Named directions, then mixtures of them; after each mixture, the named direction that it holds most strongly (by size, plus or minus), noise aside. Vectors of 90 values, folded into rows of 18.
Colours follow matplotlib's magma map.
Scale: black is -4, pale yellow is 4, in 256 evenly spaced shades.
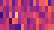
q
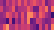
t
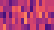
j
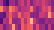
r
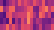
t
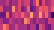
j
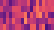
j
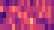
r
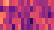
r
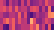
t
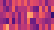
t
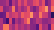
t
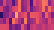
q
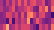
t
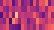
q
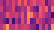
t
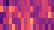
r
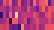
q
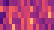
r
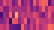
q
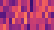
j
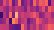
q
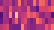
q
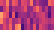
q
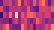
q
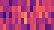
j
